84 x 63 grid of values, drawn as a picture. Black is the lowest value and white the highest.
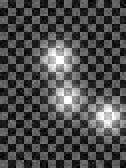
Bumps: three. Average level on the scale: 30%. Slope: none. Ninth with the highest average: centre. Odd rows or columns: none.
